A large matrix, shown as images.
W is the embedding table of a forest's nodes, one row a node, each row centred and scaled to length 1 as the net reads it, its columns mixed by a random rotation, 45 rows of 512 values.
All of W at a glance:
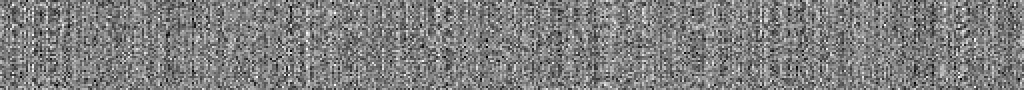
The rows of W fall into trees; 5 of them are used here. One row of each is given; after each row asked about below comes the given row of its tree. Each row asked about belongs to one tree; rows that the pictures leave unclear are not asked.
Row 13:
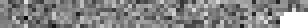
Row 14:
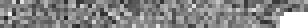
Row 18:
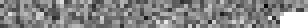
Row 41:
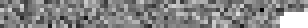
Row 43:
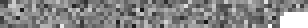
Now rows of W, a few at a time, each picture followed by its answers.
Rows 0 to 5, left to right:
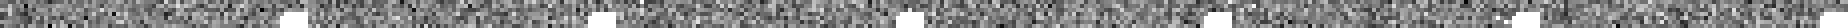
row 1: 13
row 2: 13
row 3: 14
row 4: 41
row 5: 41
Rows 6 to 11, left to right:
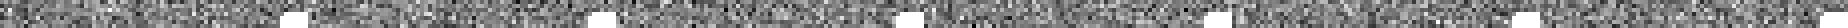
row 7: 41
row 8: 14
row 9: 41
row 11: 14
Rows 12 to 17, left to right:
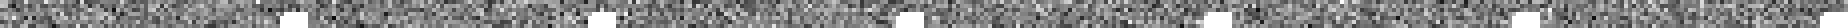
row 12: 13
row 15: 41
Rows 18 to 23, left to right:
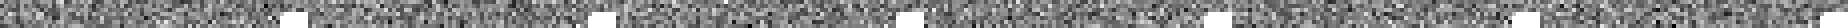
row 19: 43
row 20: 43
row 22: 18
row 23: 43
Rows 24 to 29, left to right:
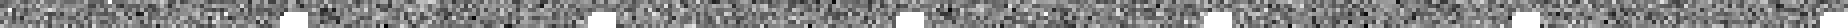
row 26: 18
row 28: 43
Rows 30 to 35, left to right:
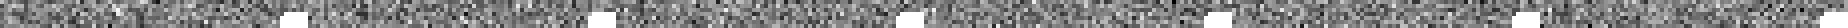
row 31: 18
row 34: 41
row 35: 41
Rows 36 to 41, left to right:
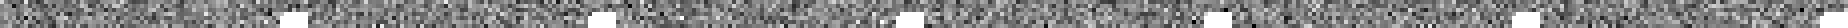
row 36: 13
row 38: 13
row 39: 18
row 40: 18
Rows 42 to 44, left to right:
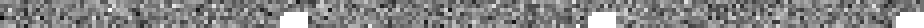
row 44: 14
